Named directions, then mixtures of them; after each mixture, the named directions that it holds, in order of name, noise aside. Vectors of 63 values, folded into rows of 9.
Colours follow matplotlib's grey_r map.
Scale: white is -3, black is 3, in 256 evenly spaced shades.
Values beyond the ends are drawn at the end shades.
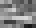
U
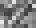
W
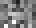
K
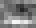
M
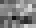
M, U, W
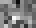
K, U, W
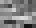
U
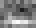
M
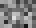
K, U, W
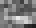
M, U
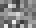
K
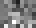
K, M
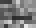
K, U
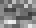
M, U, W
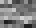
U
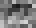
M, W
